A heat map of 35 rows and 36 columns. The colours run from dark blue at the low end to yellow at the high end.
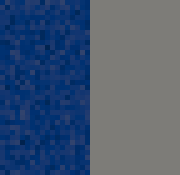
It is made of 1 by 2 panels. Panel 1,1: very low, fine-grained, faint in contrast. Panel 1,2: middling, flat.
